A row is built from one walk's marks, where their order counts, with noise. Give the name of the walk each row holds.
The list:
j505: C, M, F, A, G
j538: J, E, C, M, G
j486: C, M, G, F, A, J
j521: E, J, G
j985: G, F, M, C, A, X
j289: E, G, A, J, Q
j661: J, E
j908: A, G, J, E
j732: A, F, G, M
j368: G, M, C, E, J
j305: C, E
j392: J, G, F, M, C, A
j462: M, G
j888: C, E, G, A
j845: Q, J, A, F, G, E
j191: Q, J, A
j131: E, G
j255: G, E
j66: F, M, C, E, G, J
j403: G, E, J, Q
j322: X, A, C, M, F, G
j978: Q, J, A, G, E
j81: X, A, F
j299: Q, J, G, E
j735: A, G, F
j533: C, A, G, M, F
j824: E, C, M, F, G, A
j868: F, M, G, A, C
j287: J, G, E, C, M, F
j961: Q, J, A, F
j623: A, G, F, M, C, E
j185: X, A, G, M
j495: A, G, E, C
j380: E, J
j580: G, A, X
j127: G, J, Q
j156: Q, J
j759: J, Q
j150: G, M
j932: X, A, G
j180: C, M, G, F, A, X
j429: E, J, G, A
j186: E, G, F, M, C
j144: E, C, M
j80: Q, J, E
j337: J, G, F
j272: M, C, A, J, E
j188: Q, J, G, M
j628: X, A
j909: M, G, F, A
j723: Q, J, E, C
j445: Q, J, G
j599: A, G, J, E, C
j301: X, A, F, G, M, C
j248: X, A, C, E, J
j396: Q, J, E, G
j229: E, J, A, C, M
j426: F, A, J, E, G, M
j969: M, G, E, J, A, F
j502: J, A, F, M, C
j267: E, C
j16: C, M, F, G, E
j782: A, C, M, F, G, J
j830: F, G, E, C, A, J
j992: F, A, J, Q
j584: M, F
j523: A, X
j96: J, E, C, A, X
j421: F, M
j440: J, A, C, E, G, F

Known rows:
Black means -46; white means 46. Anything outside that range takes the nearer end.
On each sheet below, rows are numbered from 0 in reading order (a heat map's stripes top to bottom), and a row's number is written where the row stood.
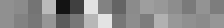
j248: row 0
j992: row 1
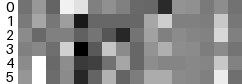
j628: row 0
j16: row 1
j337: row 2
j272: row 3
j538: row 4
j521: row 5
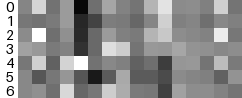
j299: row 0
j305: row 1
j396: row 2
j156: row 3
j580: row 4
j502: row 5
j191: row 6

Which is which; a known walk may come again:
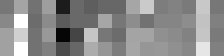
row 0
j16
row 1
j462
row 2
j66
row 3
j445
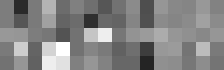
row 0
j961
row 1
j533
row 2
j759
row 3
j580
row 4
j628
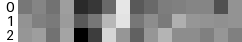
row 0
j144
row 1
j992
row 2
j368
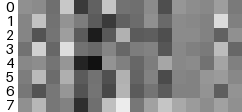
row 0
j486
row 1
j322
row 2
j502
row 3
j888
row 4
j599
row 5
j732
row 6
j421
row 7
j403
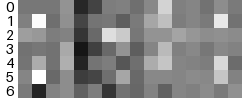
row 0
j305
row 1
j131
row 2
j156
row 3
j623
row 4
j845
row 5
j538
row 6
j584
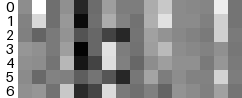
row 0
j396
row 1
j299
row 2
j440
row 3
j380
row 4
j248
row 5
j337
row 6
j830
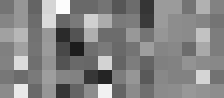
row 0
j180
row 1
j191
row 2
j782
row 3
j495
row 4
j150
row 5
j735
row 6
j188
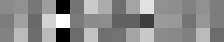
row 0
j80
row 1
j523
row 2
j908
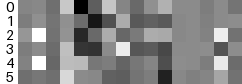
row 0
j272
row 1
j301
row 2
j521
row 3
j229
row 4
j932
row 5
j909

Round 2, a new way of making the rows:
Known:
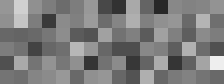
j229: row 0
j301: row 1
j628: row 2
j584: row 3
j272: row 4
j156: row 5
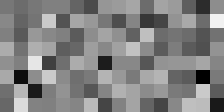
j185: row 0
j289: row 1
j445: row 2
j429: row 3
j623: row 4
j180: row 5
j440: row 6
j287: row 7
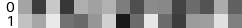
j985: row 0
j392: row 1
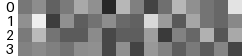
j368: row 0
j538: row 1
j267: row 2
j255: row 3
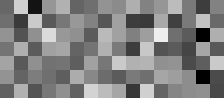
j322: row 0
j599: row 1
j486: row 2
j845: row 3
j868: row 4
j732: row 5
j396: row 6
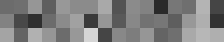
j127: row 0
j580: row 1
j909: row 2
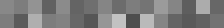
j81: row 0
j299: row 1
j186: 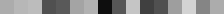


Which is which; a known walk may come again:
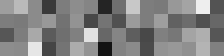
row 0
j502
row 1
j305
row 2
j495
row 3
j623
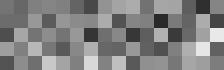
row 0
j185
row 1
j127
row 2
j272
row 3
j337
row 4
j969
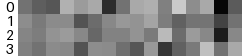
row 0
j533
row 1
j521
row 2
j188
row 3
j131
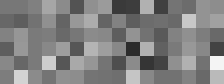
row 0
j191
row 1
j462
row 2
j380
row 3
j80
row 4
j289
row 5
j824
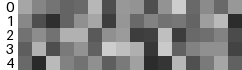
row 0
j16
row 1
j580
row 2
j961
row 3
j396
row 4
j908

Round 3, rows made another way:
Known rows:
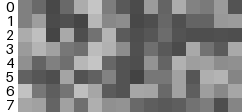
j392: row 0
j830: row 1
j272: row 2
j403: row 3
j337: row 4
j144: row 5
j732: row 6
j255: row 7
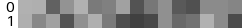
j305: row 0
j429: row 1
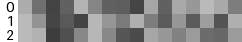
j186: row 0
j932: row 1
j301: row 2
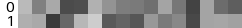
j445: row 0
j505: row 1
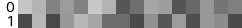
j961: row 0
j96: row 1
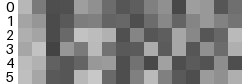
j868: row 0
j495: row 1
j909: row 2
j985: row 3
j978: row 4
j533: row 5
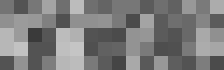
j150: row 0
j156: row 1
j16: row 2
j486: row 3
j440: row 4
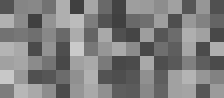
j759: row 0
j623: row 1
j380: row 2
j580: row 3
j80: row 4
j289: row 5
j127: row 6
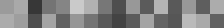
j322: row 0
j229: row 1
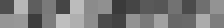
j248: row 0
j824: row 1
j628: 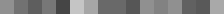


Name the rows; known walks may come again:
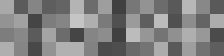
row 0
j521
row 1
j322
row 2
j267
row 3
j623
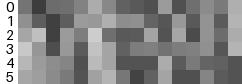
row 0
j421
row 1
j462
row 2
j985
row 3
j81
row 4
j191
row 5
j80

